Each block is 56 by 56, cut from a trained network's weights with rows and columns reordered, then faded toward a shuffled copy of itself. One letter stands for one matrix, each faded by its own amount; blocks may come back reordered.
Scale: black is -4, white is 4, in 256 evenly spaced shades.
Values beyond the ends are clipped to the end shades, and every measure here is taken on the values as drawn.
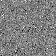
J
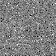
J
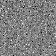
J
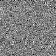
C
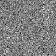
C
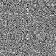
C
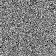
J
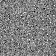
J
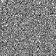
C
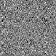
C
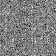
J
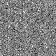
J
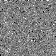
J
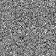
C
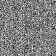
J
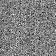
J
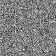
J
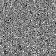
J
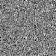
C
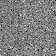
J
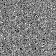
J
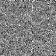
C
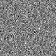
C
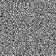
C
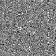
C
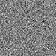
C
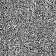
J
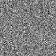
C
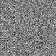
C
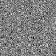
C
